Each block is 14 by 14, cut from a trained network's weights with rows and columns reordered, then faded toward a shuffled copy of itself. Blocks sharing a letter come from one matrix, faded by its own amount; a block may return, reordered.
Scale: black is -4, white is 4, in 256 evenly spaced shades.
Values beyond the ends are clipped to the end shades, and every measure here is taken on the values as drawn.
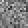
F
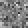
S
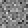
F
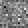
F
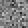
F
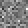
S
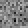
S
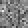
F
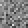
F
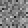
F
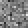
S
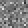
F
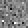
S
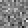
F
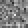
F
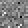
F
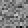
S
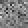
F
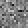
S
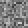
S
